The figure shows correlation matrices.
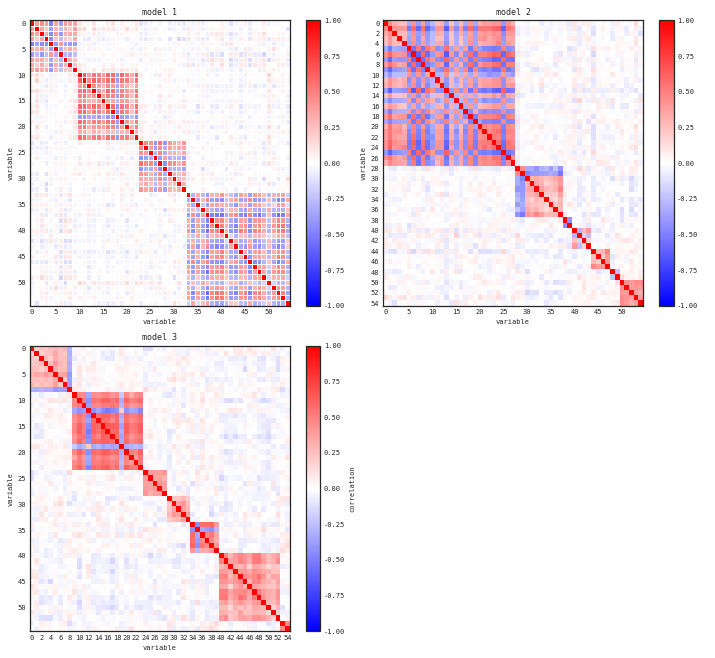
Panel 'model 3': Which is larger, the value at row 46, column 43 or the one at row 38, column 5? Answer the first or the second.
the first
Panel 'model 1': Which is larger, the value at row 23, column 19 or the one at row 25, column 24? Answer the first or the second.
the second
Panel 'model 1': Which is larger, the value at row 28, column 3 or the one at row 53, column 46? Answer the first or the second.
the first
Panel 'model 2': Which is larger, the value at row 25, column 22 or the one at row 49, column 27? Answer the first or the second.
the second
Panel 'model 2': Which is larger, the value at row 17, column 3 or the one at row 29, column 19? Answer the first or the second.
the second
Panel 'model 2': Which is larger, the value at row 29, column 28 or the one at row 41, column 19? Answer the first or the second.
the first
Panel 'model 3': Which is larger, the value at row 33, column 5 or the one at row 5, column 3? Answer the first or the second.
the second
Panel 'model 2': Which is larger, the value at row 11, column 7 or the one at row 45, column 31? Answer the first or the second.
the second
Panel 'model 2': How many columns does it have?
55
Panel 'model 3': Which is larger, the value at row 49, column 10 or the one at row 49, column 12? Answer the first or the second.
the second
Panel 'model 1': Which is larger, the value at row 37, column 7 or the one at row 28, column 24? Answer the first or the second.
the first
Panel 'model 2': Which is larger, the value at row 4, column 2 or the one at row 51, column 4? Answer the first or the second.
the first
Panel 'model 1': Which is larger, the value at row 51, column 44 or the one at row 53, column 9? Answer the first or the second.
the first
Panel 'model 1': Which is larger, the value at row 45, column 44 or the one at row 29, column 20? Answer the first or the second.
the first
